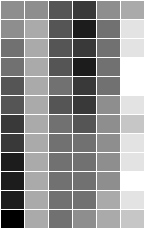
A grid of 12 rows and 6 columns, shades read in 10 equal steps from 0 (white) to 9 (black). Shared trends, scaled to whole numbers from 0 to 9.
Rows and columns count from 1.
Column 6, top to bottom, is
3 1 1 0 0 1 2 1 1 0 1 2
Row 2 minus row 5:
-2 0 1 1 0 1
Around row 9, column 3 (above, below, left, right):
5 5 3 5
